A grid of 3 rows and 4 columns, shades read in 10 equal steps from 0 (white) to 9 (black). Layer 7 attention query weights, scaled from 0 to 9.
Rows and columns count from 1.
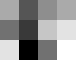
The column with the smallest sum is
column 4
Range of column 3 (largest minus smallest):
3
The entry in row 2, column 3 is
2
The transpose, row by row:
3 5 1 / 6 7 9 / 4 2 5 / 3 1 0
